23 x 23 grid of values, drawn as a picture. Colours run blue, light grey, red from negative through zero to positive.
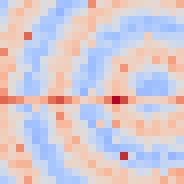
Row 13 differs from the rows beside it. There is no overall slope. Overall the values sit about 50% of the way up the scale. Concentric rings centre on the middle right.
